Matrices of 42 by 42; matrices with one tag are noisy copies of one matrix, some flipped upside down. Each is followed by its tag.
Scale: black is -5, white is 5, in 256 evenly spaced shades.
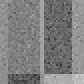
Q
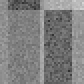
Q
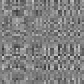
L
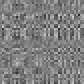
L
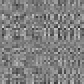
L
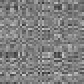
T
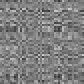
T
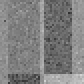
Q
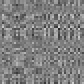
L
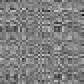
T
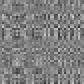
L
